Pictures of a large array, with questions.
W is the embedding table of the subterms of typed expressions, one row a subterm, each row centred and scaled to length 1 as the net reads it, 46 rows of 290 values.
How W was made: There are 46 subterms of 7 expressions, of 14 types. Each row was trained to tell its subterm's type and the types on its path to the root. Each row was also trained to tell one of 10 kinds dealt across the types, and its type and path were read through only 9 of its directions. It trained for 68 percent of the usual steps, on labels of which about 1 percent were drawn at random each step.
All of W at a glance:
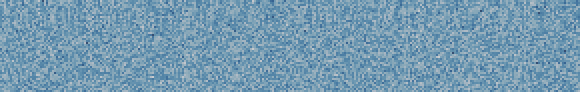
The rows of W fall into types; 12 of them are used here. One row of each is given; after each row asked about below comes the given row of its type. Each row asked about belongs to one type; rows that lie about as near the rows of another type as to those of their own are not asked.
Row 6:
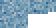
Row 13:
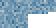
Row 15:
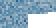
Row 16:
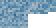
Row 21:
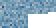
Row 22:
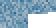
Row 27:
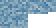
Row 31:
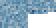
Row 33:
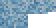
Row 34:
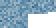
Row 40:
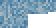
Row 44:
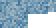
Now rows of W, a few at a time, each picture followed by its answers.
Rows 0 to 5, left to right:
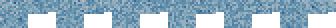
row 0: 31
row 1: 6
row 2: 31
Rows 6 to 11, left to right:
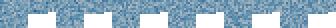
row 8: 40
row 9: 27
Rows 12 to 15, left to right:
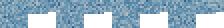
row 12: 44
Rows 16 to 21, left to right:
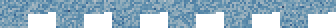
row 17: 27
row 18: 33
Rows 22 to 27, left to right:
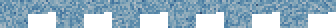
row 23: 31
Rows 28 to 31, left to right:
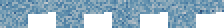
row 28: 27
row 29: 15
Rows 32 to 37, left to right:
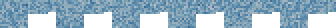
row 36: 16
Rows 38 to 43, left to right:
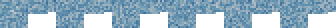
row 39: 15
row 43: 6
